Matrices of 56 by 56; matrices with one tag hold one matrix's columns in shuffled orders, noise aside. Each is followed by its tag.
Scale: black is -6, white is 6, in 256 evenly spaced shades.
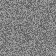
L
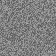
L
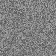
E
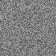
E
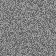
E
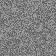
E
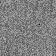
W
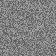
E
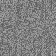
W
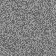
E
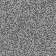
L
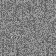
W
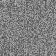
W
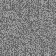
W
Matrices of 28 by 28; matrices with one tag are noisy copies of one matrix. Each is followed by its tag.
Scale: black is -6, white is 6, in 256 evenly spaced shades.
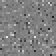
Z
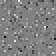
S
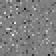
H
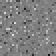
H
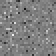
H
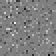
H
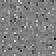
S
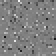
S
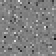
S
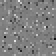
S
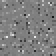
Z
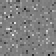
H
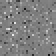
H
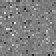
H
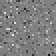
H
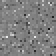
Z
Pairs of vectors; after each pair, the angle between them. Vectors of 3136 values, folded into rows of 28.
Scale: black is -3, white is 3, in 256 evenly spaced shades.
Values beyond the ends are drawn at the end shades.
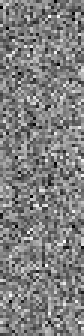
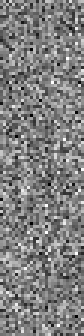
partly aligned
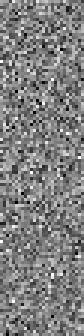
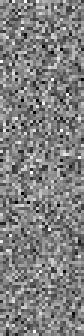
nearly parallel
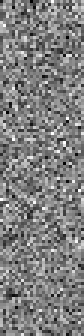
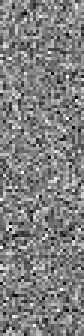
partly aligned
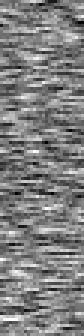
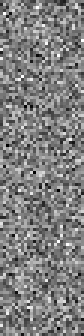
orthogonal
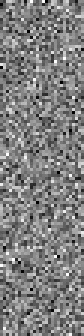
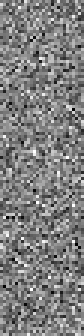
partly opposed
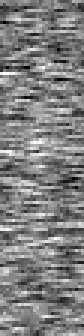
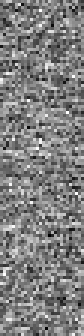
partly aligned
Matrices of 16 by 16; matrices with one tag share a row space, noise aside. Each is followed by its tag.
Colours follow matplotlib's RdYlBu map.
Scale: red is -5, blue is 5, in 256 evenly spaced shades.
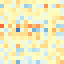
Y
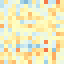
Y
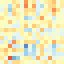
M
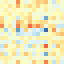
Y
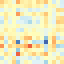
Y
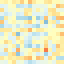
Y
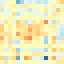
Y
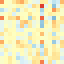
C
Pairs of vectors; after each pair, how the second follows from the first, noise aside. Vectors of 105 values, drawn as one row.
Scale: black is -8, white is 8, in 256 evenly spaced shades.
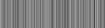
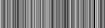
scaled up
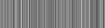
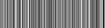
scaled up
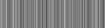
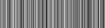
scaled up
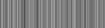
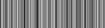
scaled up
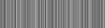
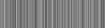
sign-scrambled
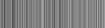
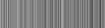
reversed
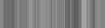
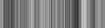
scaled up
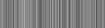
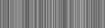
reversed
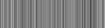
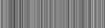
reversed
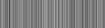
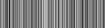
scaled up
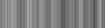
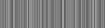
sign-scrambled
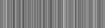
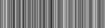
scaled up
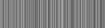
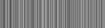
reversed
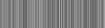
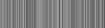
sign-scrambled
